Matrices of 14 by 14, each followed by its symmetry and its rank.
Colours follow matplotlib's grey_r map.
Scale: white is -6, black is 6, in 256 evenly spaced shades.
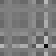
symmetric, rank one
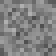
symmetric, full rank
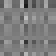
neither, rank one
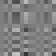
neither, rank one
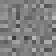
neither, rank three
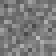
symmetric, full rank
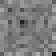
symmetric, rank three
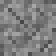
symmetric, full rank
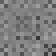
symmetric, rank three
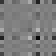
symmetric, rank one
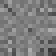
symmetric, rank three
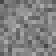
symmetric, full rank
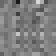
neither, rank three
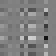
neither, rank one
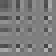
symmetric, rank one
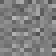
neither, rank three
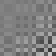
symmetric, rank one
